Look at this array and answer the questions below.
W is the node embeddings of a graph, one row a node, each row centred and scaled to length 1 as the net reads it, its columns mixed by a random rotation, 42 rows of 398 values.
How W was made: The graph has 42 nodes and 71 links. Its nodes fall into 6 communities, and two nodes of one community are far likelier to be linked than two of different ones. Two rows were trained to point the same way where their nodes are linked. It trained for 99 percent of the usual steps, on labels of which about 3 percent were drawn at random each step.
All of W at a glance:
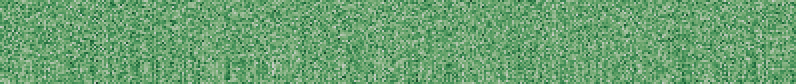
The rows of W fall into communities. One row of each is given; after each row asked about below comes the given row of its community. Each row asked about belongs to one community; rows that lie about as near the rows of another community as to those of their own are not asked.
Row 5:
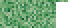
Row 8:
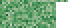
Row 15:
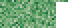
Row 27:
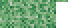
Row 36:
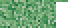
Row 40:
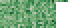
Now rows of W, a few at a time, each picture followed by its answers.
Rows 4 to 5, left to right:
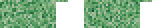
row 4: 36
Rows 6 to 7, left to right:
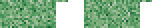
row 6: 27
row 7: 8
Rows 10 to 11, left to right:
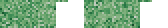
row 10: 5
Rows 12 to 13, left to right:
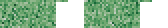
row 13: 40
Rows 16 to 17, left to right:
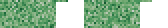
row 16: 27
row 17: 36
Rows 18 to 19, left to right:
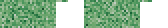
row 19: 8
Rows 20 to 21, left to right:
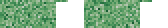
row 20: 8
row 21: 15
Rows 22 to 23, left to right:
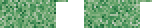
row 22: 27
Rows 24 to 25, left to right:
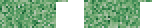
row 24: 5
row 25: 15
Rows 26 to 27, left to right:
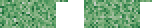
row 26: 8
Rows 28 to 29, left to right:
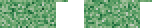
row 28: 36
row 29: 15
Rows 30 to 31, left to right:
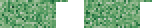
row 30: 40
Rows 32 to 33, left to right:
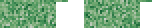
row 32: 36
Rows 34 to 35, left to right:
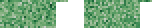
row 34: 15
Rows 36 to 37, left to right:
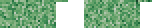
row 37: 40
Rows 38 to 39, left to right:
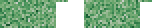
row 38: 5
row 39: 40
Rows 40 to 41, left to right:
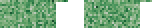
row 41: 36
